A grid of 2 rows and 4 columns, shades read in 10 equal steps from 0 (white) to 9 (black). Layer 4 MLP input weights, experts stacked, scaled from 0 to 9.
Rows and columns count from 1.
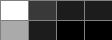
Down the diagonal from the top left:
0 8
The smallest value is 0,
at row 1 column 1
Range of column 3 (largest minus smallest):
1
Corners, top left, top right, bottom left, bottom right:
0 8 3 9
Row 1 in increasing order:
0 7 8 8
